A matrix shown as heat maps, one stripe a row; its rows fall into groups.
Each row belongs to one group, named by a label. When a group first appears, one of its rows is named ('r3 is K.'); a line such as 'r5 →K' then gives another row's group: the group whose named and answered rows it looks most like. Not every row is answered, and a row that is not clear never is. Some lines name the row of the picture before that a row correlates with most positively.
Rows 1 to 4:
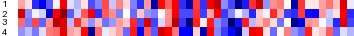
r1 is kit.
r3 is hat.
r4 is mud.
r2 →kit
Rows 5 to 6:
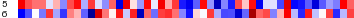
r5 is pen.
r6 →mud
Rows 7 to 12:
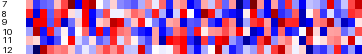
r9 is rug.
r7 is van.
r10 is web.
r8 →hat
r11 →kit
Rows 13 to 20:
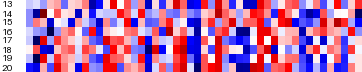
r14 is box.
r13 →mud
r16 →kit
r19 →mud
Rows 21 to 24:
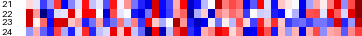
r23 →pen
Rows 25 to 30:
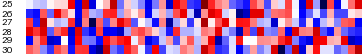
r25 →van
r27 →box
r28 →pen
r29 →rug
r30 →hat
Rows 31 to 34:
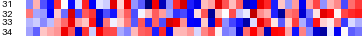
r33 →mud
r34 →van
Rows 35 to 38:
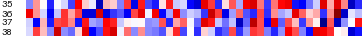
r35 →rug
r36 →pen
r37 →van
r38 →rug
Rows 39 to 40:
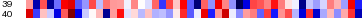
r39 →kit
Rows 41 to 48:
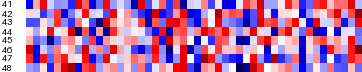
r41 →rug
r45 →kit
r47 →hat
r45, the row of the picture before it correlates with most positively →39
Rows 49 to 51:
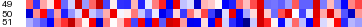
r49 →pen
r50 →rug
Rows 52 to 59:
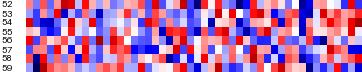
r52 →hat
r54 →kit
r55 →kit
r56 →web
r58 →box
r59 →mud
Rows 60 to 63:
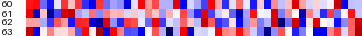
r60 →pen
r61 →kit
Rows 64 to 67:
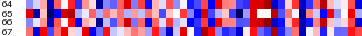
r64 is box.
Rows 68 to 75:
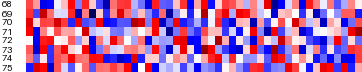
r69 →box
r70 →pen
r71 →hat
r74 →pen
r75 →rug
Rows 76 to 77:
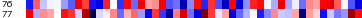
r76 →rug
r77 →hat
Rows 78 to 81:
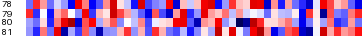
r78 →rug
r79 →web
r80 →van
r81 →box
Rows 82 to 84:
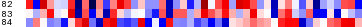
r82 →box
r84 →rug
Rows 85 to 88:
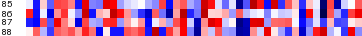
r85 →van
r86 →web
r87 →van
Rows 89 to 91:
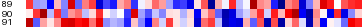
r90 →pen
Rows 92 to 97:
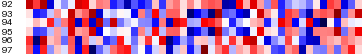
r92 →pen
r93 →mud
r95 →mud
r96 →box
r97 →box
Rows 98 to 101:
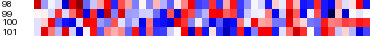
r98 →kit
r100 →rug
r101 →rug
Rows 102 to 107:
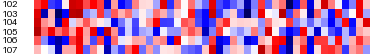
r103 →kit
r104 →pen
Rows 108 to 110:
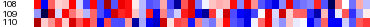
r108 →web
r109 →mud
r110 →pen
